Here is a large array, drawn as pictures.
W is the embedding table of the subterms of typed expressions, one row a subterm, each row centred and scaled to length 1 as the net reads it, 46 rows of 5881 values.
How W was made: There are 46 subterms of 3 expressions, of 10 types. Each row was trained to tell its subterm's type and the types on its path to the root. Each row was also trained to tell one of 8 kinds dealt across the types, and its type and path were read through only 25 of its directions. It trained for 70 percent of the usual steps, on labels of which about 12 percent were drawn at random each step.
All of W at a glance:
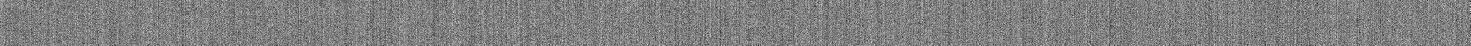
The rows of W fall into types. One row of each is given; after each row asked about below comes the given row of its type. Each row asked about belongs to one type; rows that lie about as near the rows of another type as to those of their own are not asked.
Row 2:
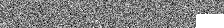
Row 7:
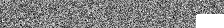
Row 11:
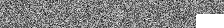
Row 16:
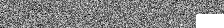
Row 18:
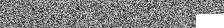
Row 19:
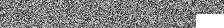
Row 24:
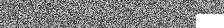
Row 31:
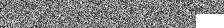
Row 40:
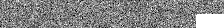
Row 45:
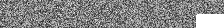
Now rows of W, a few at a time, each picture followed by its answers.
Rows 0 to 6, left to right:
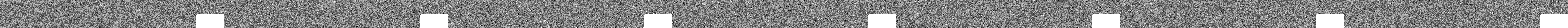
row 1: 19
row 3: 19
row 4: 2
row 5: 2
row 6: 16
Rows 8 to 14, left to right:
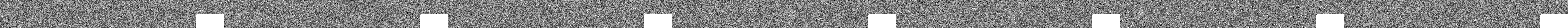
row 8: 45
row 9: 16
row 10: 18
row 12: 18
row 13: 2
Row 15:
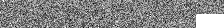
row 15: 19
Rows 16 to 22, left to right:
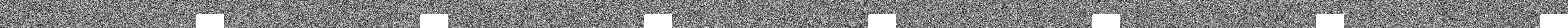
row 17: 16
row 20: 11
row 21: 18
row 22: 11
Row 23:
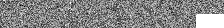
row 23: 45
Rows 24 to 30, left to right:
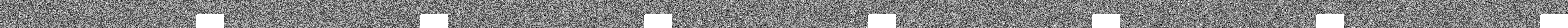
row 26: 18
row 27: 7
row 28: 16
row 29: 40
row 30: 45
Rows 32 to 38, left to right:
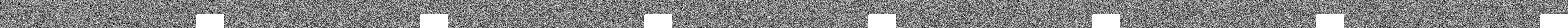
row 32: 40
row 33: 16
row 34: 40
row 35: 24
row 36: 19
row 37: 19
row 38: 31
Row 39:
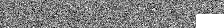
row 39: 45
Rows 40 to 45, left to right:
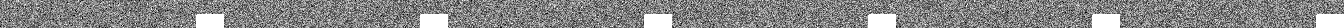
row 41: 7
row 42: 18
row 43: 7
